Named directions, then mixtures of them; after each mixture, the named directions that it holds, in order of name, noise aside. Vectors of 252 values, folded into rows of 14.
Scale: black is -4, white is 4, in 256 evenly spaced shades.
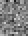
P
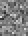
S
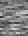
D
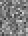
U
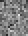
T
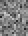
S, T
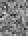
S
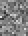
S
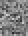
D, S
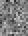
P, U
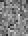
T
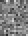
P, T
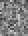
P, T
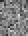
T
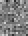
P, T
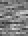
D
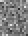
T, U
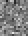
P, S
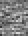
D, S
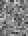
P, S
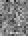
P, U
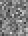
U
